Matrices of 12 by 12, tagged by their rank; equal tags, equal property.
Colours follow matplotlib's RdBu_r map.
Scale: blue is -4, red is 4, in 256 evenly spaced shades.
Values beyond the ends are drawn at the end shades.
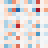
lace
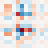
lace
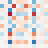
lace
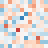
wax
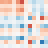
lace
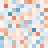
wax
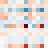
lace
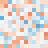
wax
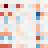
lace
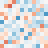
wax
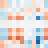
lace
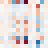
lace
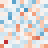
wax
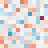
wax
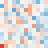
wax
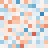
wax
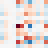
lace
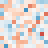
wax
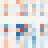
lace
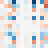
lace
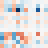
lace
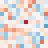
wax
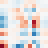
lace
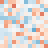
wax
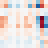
lace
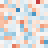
wax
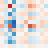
lace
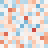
wax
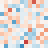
wax
